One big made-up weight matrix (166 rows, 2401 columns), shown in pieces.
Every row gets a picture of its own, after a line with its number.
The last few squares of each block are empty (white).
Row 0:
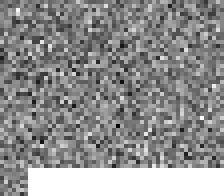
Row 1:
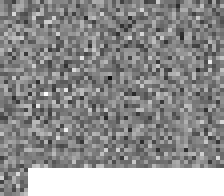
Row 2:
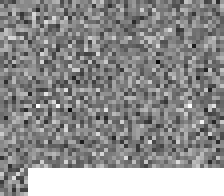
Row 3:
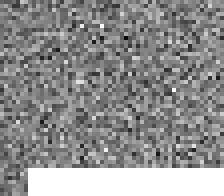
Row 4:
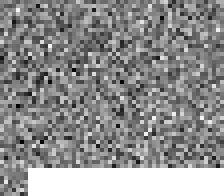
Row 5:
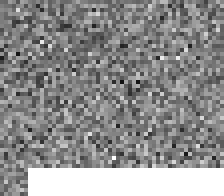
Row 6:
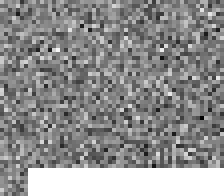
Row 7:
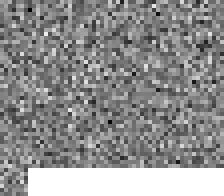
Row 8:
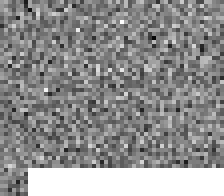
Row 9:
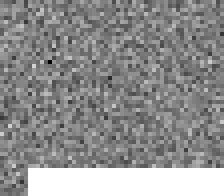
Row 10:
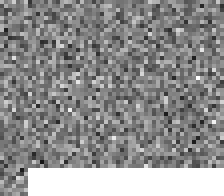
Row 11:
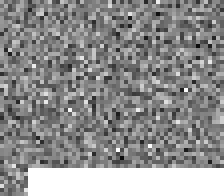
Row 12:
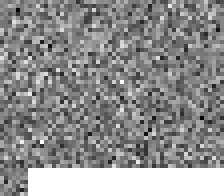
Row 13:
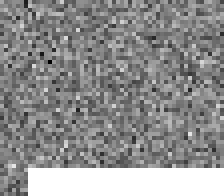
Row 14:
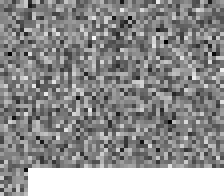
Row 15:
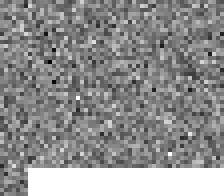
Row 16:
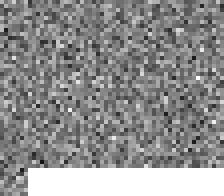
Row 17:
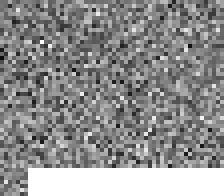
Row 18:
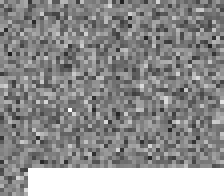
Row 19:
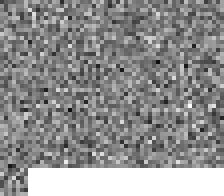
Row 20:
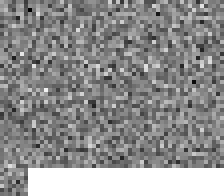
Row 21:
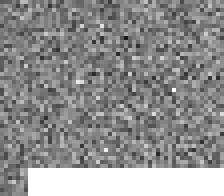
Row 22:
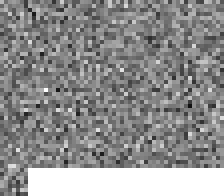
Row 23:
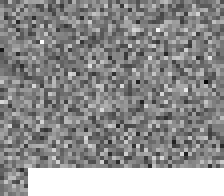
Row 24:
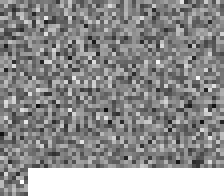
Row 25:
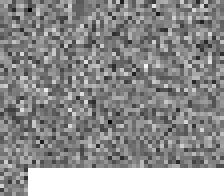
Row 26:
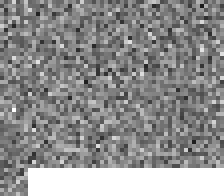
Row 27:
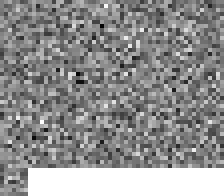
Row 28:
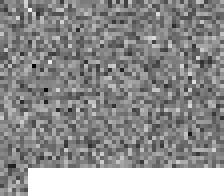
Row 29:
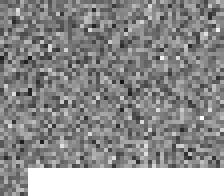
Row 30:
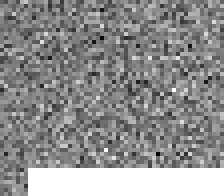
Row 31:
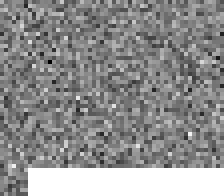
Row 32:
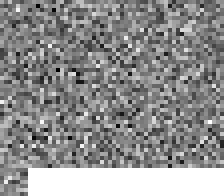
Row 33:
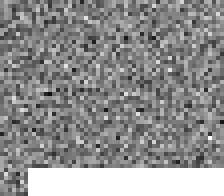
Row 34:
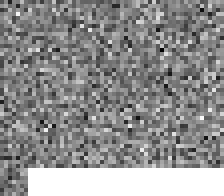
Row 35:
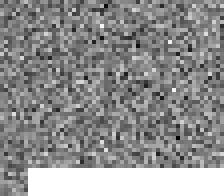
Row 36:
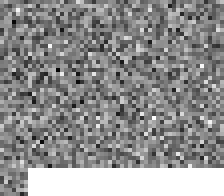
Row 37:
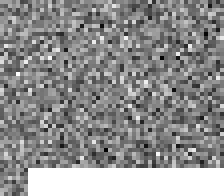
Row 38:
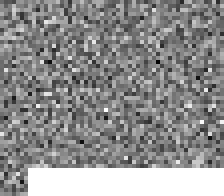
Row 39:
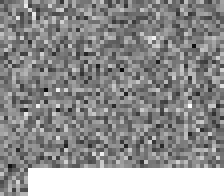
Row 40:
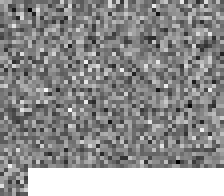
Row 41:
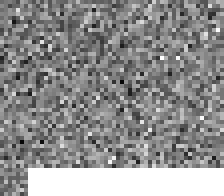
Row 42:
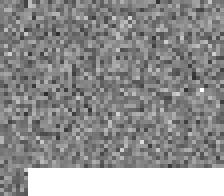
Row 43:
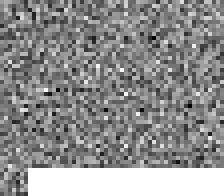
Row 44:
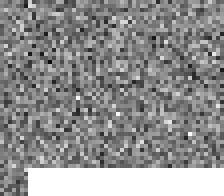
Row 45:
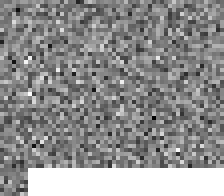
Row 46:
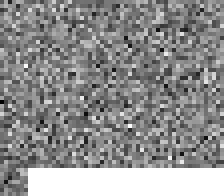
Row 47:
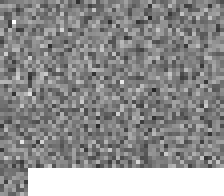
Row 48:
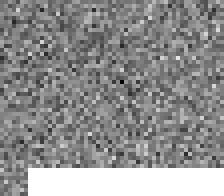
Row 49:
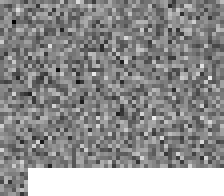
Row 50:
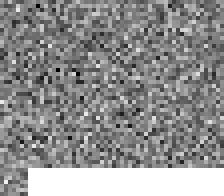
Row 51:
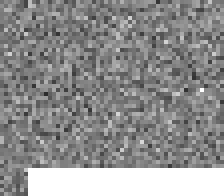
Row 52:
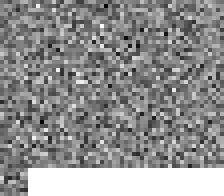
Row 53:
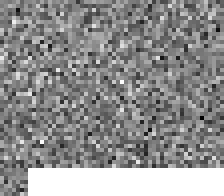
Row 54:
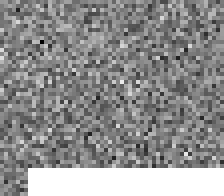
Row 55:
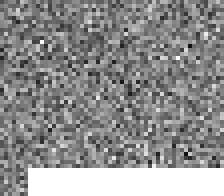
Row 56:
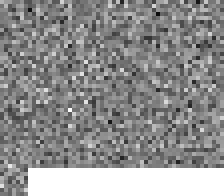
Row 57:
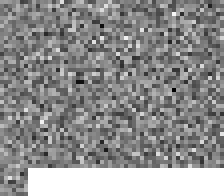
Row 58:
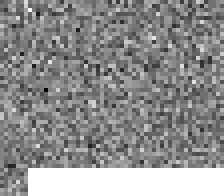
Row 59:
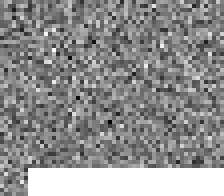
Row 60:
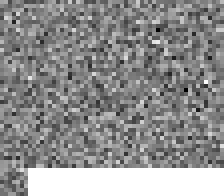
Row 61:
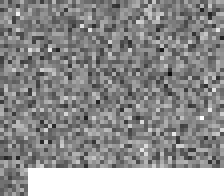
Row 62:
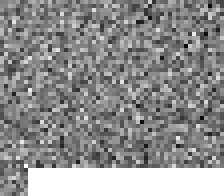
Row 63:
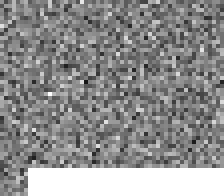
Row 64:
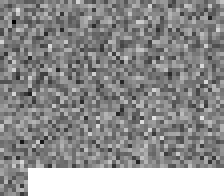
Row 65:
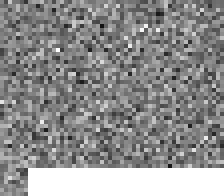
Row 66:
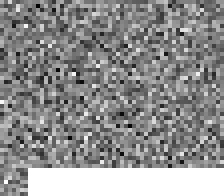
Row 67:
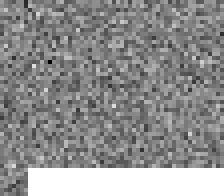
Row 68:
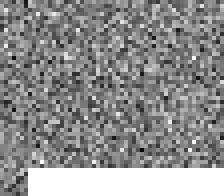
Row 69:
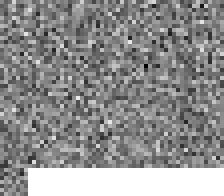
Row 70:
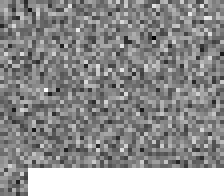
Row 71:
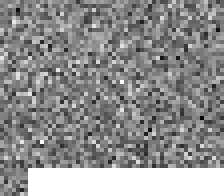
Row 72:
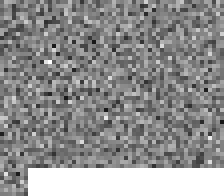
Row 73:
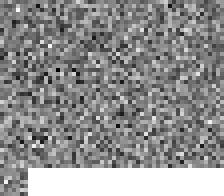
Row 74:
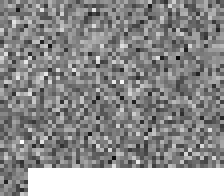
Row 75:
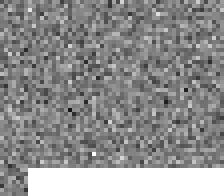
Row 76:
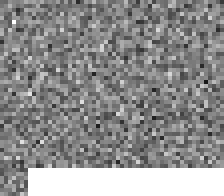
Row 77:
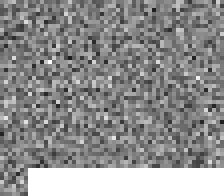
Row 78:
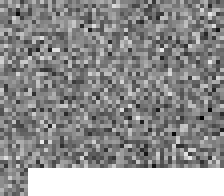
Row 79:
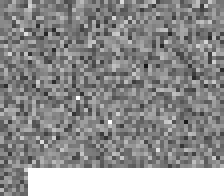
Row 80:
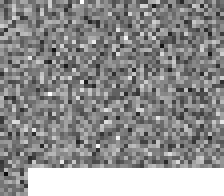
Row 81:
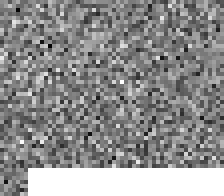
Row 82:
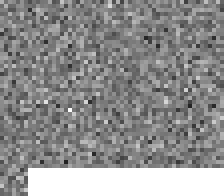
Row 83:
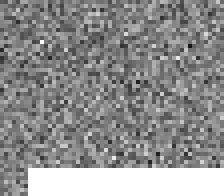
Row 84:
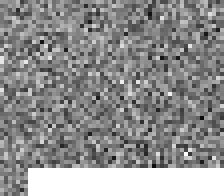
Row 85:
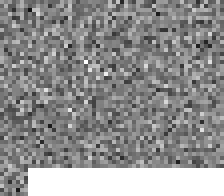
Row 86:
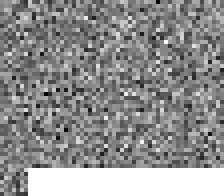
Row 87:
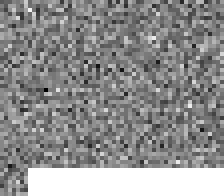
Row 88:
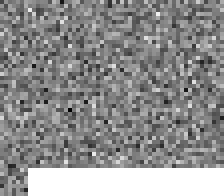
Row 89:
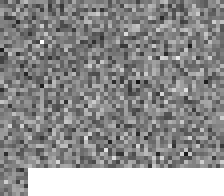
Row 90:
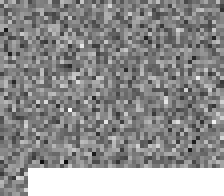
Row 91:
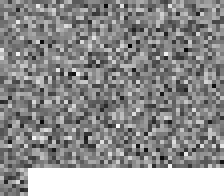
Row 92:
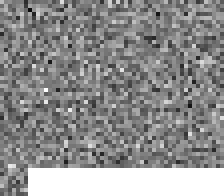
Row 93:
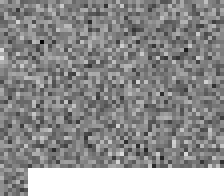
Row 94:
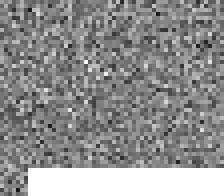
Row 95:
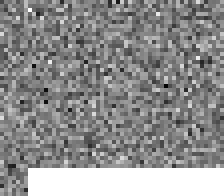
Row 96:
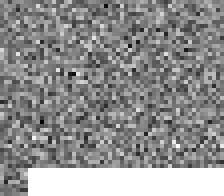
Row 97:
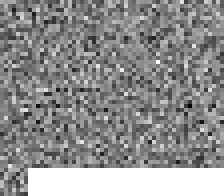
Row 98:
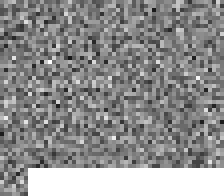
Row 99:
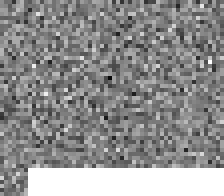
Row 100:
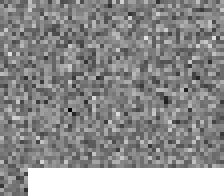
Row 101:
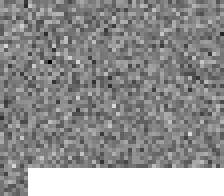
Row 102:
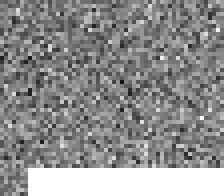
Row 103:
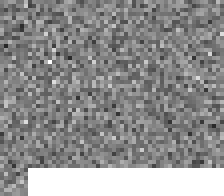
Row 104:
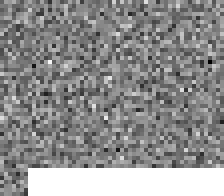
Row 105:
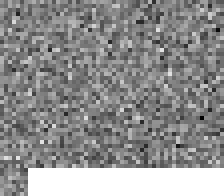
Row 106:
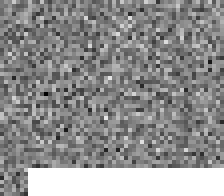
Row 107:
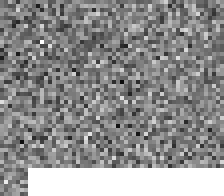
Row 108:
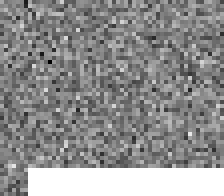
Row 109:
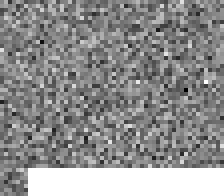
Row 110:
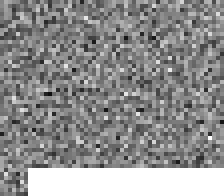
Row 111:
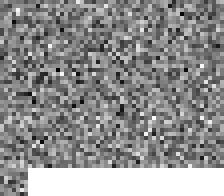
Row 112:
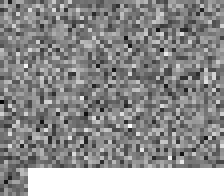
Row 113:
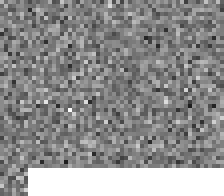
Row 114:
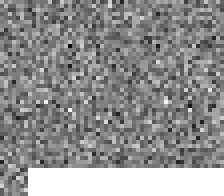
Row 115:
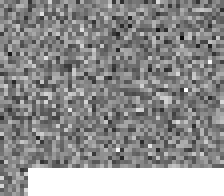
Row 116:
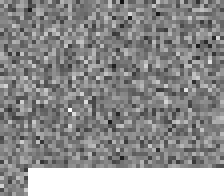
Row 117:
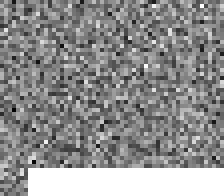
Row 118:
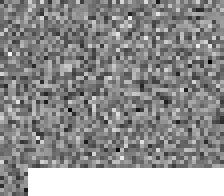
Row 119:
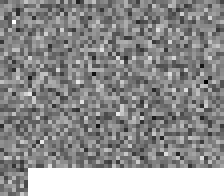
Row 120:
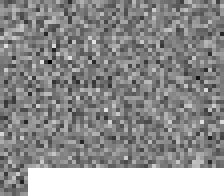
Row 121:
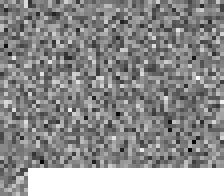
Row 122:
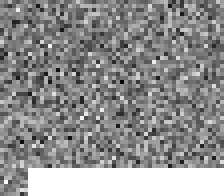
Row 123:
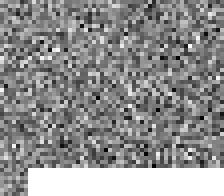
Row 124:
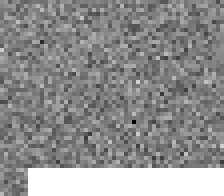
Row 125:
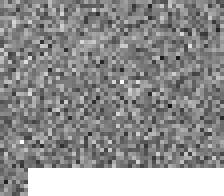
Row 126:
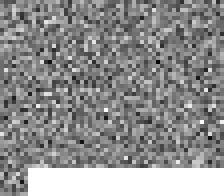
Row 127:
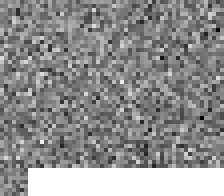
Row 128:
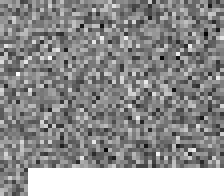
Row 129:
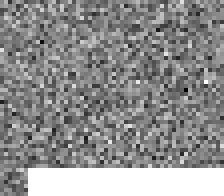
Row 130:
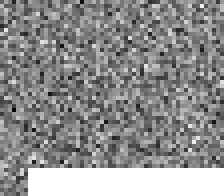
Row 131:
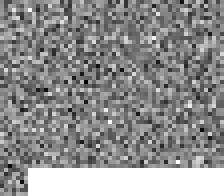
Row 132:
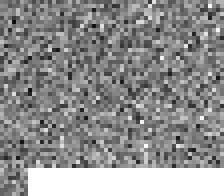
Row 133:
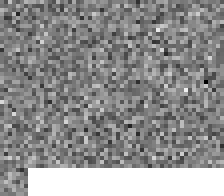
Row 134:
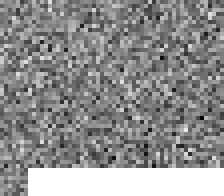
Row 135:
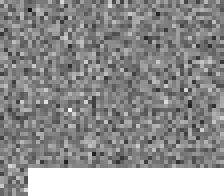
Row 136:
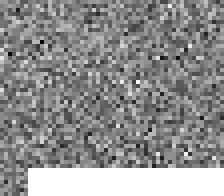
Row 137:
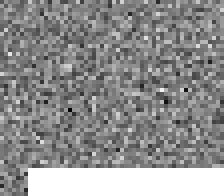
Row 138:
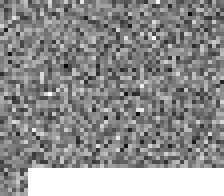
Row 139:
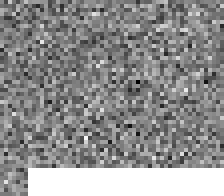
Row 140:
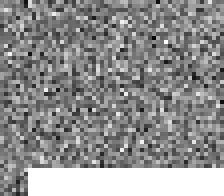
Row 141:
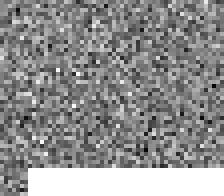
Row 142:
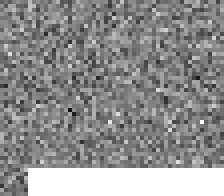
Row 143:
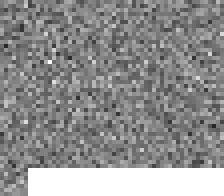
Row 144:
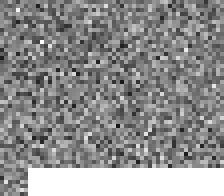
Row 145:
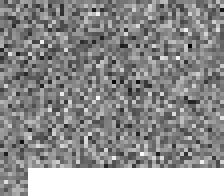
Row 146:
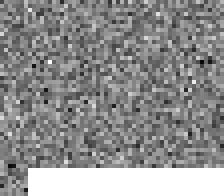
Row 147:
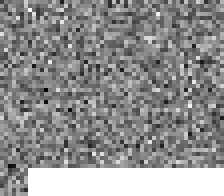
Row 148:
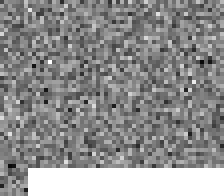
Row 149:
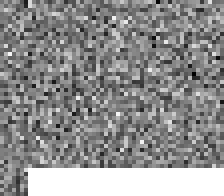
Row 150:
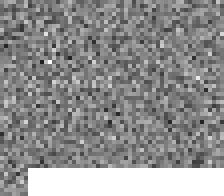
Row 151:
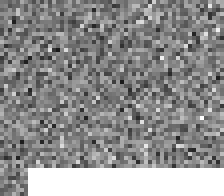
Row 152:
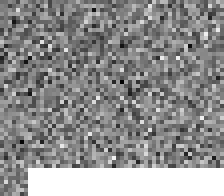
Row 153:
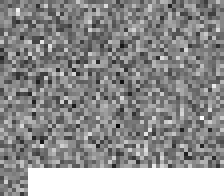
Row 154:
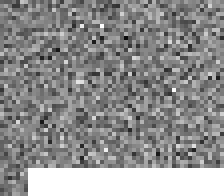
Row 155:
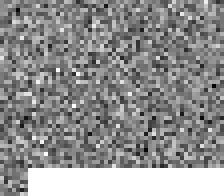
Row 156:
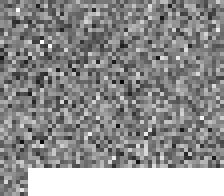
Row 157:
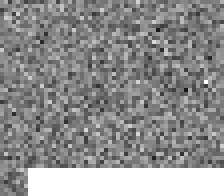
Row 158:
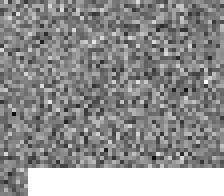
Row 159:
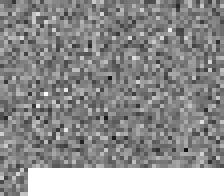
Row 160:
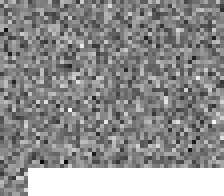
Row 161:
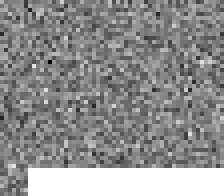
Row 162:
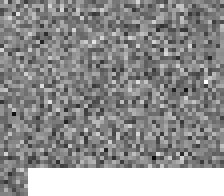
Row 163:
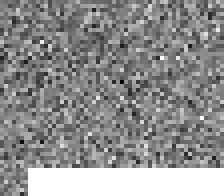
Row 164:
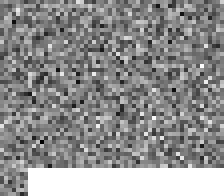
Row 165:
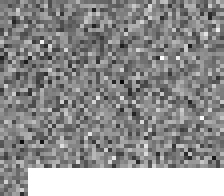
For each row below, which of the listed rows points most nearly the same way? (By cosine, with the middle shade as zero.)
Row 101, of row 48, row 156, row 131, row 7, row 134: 131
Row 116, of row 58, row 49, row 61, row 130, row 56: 56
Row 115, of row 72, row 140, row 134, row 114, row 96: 114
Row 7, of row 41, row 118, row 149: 41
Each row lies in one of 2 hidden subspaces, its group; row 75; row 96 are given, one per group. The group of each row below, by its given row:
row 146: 75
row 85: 75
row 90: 75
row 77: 75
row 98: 75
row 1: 75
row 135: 75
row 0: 96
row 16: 75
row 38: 75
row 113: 75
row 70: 75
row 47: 96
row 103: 75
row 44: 75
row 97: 75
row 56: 75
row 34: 96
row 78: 96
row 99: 75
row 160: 75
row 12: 96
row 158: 96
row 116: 75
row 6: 96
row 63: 75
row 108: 75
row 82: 75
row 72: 75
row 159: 75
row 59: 75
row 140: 75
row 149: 75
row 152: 96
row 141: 96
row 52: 96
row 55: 96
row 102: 96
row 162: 96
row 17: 96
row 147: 75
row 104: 75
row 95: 75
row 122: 96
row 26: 75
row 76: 96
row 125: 96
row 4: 96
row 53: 96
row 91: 96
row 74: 96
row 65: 96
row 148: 75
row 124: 96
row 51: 75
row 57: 96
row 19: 75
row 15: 75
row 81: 96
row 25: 75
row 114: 75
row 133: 96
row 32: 96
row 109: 96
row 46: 96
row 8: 75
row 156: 96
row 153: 96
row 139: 96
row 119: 96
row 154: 96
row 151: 96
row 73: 96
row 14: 75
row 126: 75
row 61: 96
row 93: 96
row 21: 96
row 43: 75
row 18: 75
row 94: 75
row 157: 96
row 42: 75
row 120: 75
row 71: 96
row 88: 75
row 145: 96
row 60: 96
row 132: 96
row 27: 96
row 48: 96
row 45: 96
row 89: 96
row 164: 96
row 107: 96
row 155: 96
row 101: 75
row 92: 75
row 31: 75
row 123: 96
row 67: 75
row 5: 96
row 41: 96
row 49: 96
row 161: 75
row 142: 75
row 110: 75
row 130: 75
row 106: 75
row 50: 96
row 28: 75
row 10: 75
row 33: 75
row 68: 75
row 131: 75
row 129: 96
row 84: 96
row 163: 96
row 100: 75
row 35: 96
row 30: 96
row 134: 96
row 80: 75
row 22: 75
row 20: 75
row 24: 75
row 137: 75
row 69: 75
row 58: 75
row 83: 96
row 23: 96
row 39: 75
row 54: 96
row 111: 96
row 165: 96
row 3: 96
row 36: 96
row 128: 96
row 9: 75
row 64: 96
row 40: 75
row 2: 75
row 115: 75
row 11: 75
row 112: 96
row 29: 96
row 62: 96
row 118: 75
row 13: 75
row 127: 96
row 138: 75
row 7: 75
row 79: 75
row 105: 96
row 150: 75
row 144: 96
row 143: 75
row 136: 96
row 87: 75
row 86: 75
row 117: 75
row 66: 96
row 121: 75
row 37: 96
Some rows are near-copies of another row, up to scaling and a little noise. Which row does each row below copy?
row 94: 85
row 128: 37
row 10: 16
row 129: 109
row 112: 46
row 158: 162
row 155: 141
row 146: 148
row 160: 90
